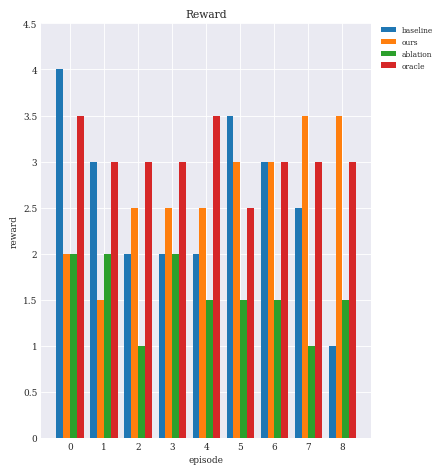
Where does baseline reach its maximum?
0
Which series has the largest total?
oracle
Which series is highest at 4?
oracle
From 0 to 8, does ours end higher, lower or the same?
higher
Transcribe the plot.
Title: Reward
x-axis: episode, ticks 0 1 2 3 4 5 6 7 8
y-axis: reward, ticks 0 0.5 1 1.5 2 2.5 3 3.5 4 4.5
Legend: baseline, ours, ablation, oracle
Values:
baseline: 4 3 2 2 2 3.5 3 2.5 1
ours: 2 1.5 2.5 2.5 2.5 3 3 3.5 3.5
ablation: 2 2 1 2 1.5 1.5 1.5 1 1.5
oracle: 3.5 3 3 3 3.5 2.5 3 3 3
